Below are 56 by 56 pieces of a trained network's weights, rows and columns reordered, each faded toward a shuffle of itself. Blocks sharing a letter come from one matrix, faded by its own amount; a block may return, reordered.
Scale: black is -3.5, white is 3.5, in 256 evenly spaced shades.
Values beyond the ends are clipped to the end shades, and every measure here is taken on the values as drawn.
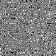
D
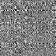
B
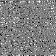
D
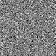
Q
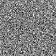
Q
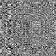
B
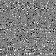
D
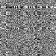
B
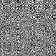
B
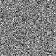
Q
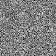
Q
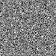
Q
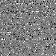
D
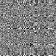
B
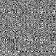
B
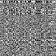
B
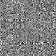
B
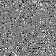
D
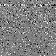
D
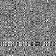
B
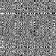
B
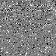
D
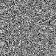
Q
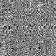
B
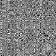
B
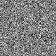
Q
